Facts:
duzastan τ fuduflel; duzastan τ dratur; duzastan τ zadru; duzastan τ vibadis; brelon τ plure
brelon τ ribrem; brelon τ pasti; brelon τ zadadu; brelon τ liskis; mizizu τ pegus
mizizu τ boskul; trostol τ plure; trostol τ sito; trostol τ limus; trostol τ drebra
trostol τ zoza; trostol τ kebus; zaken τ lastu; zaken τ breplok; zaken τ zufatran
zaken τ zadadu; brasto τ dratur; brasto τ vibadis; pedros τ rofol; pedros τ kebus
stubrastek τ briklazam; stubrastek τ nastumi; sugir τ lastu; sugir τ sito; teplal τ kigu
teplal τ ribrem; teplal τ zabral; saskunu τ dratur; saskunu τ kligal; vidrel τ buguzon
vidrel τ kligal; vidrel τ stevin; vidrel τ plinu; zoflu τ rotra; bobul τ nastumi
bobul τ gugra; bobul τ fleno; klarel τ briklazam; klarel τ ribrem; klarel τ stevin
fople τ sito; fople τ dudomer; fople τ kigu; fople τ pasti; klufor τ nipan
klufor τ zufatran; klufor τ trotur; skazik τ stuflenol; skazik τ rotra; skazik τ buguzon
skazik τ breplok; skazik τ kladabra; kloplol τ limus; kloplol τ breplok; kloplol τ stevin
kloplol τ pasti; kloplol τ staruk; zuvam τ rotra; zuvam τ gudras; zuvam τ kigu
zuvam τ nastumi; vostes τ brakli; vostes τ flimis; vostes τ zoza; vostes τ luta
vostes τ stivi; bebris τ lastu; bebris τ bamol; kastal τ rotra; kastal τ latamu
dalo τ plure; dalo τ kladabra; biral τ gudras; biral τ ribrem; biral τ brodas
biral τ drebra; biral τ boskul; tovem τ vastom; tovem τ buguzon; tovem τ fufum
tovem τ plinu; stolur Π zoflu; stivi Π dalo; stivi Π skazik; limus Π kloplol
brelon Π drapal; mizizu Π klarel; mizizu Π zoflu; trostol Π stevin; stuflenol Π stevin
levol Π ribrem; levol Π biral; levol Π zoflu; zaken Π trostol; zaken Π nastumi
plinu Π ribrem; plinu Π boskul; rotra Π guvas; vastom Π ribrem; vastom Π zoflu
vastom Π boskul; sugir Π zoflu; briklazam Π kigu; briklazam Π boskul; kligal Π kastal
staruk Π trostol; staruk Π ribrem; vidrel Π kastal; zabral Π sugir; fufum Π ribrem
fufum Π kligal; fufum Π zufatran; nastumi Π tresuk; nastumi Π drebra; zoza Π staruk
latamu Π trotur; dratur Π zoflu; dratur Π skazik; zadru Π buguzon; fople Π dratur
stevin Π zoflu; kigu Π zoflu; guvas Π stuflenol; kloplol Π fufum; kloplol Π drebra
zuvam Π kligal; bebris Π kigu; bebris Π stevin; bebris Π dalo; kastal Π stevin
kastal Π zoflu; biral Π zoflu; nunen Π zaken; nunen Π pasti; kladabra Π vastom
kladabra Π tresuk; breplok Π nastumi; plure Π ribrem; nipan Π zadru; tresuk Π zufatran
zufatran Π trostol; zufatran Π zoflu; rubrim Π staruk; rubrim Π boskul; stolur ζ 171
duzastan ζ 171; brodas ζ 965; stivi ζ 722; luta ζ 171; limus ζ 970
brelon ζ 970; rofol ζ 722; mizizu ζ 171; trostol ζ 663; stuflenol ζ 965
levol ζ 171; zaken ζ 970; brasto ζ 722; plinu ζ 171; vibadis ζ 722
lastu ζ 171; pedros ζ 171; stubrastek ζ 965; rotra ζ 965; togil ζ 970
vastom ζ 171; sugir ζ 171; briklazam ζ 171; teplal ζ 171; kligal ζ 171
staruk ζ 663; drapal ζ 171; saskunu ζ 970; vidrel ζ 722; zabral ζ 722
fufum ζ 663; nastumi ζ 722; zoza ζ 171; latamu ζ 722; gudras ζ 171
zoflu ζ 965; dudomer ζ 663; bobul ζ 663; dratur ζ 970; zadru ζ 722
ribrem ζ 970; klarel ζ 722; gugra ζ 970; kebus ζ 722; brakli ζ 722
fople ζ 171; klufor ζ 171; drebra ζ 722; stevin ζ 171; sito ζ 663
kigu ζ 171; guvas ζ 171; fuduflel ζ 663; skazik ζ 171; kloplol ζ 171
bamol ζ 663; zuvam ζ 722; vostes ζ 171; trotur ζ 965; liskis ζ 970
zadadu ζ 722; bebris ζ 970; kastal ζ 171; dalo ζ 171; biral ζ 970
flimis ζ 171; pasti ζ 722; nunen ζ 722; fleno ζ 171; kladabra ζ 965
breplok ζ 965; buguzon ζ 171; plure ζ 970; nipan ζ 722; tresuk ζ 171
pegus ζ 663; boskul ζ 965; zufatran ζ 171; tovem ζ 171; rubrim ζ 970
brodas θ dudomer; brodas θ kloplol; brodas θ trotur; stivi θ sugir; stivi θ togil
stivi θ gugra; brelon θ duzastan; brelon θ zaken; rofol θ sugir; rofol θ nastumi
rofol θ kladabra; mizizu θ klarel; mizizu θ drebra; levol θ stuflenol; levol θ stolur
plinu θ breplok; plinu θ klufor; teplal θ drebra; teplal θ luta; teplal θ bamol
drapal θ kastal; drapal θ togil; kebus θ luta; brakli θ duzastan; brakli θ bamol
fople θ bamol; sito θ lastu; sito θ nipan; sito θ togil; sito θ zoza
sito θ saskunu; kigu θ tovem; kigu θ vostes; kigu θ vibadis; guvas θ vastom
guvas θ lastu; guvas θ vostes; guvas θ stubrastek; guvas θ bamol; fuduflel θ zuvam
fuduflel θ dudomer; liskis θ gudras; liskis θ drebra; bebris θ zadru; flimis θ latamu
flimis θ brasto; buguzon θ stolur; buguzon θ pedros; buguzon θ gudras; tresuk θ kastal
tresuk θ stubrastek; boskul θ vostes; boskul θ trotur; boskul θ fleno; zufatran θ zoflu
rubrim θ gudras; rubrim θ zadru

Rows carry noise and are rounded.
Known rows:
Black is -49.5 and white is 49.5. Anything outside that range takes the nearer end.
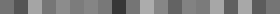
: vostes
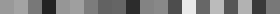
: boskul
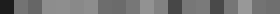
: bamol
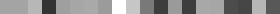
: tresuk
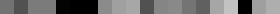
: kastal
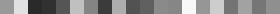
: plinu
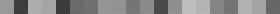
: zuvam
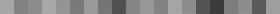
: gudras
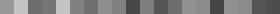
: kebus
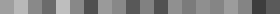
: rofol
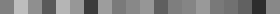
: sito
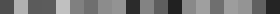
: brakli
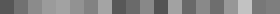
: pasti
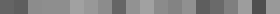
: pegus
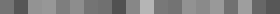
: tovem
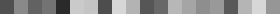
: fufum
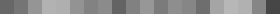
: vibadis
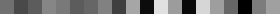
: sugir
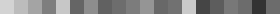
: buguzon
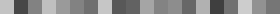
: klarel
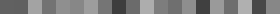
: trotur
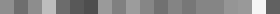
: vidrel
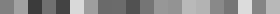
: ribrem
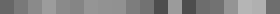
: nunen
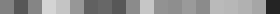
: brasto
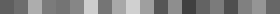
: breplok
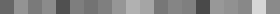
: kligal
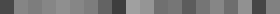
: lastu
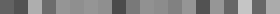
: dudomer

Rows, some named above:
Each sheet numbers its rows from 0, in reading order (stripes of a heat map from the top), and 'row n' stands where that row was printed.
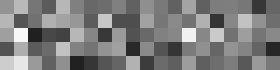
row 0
flimis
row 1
klarel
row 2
plinu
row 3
brakli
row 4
bebris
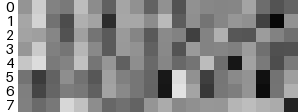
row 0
rofol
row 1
drapal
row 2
brelon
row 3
rofol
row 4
liskis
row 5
stolur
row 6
stolur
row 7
brasto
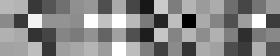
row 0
levol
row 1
nastumi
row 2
levol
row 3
tresuk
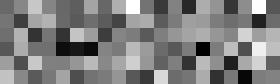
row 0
zaken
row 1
skazik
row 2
plure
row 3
stuflenol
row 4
kloplol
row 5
mizizu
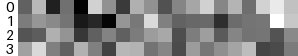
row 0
staruk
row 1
trostol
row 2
rotra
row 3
stivi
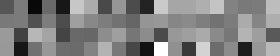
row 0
vastom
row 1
briklazam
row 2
zuvam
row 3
biral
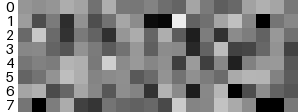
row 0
zadru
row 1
kigu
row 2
guvas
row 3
fople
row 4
drebra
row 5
vibadis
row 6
teplal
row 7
zoflu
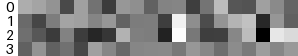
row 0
brelon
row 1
dratur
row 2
stevin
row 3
zoza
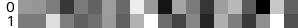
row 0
zufatran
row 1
zaken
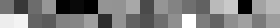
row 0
kastal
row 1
rubrim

